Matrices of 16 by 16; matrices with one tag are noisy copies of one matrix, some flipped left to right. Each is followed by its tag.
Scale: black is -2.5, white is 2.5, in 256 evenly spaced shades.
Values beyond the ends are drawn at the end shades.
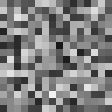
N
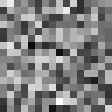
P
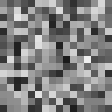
N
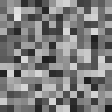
N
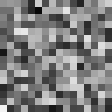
P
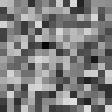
P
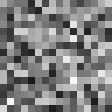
P
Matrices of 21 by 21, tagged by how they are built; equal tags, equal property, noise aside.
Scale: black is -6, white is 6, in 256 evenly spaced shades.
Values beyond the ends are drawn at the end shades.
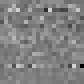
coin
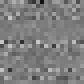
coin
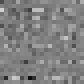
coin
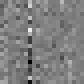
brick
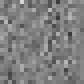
brick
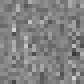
brick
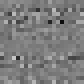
coin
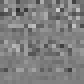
coin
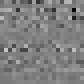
coin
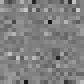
coin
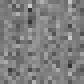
brick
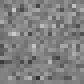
coin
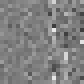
brick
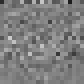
coin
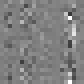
brick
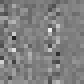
brick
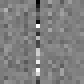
brick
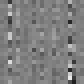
brick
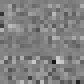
coin
